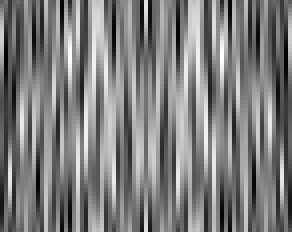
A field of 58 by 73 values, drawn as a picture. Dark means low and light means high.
The left and right halves mirror each other. Streaks run downward. No overall slope runs across the table.
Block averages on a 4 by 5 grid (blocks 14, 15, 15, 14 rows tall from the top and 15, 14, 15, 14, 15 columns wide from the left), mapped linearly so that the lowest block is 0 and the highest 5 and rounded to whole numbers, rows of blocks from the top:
0 3 2 3 0 | 1 4 3 4 1 | 1 5 2 5 1 | 0 1 1 1 0
